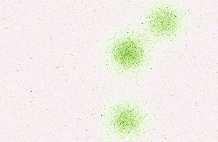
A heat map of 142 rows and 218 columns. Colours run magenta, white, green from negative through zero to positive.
Average level on the scale: 50%. Histogram: skewed, a long tail of high values. Bumps: three. Stripes: none. Odd rows or columns: none.
